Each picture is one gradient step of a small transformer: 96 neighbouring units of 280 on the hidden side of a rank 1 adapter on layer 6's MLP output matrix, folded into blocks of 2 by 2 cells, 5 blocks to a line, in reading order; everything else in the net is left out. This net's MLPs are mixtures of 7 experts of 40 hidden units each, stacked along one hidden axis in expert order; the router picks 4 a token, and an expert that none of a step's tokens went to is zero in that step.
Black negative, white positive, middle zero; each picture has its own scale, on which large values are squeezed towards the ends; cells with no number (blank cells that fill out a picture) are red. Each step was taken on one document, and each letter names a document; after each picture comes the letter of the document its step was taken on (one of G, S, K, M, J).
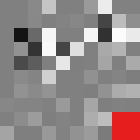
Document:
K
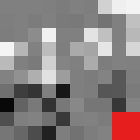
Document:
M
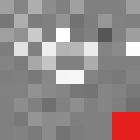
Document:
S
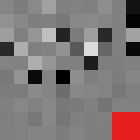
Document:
S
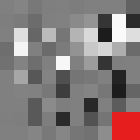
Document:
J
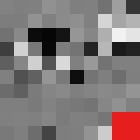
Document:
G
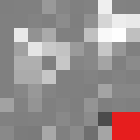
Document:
K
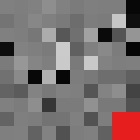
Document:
J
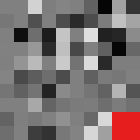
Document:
G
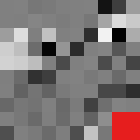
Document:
K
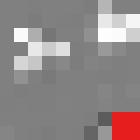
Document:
K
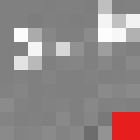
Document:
K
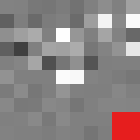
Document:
S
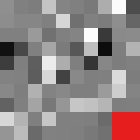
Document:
M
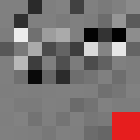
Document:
G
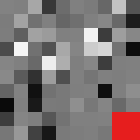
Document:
M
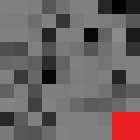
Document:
M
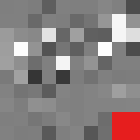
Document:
G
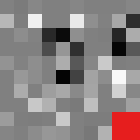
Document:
J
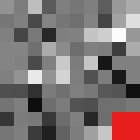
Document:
G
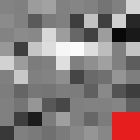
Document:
G
